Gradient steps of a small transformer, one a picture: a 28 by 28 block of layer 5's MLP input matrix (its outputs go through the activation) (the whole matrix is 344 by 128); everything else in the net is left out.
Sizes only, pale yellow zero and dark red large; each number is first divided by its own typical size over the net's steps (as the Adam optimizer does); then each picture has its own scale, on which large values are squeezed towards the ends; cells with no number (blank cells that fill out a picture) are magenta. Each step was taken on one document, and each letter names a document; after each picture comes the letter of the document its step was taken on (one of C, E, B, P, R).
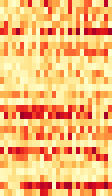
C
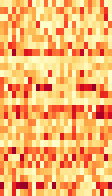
C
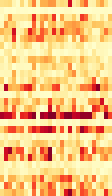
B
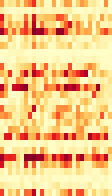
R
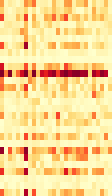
R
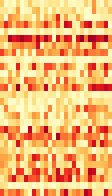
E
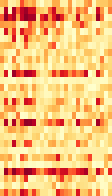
E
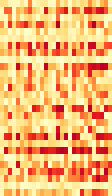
E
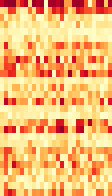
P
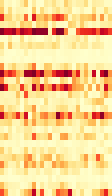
R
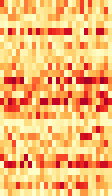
C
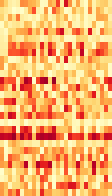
C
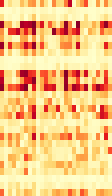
R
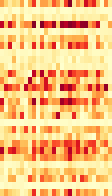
B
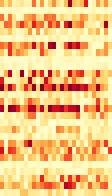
B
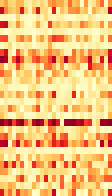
P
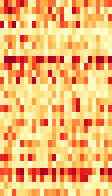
P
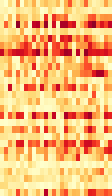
E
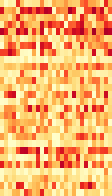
C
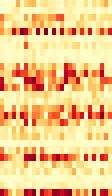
R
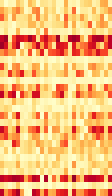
E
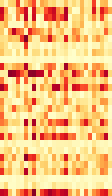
R
